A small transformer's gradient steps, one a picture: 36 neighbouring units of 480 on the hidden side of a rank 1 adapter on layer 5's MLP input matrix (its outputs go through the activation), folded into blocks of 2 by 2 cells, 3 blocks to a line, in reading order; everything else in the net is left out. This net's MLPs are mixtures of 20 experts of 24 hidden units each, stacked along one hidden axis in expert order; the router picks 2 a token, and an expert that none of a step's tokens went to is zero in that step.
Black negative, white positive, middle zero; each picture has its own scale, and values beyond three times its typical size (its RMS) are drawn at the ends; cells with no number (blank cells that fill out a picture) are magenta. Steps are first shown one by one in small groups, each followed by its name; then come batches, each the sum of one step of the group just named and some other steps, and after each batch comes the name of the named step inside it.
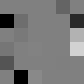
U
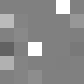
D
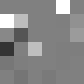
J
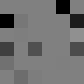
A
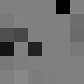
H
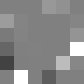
H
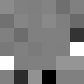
J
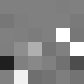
U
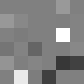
J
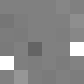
H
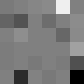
U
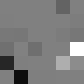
H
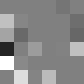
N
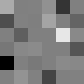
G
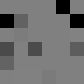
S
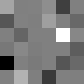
G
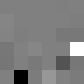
N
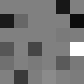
S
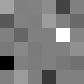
G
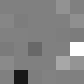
N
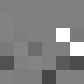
N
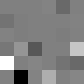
N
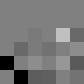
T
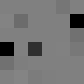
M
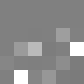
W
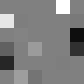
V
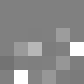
W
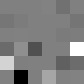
M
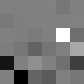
T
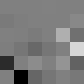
T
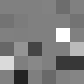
M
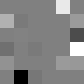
V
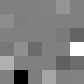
V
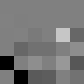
T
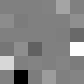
V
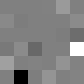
V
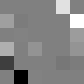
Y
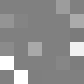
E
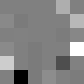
Y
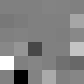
Y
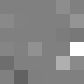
E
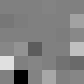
Y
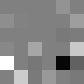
E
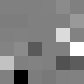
Y
